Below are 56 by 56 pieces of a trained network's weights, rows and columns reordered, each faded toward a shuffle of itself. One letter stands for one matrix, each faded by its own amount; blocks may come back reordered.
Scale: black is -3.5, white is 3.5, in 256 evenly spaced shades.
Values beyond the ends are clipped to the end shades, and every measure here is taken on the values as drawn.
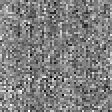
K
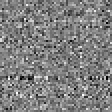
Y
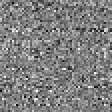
Y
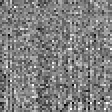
K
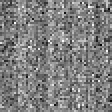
K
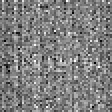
K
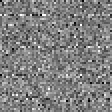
Y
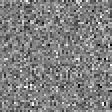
Y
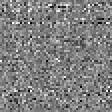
Y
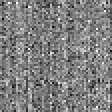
K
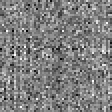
K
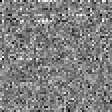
Y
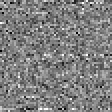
Y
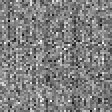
K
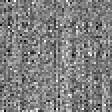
K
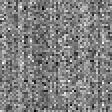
K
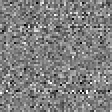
Y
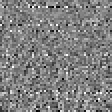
Y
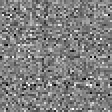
Y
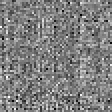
K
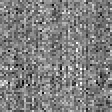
K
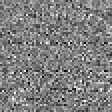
Y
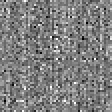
K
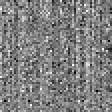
K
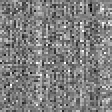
K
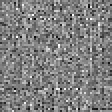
K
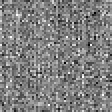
K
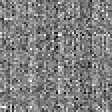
K
